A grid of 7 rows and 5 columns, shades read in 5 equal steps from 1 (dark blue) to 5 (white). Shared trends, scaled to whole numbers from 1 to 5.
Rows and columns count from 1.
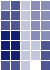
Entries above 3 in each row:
1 1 1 1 2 2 2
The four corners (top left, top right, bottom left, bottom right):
3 3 2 2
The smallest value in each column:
1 1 4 3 2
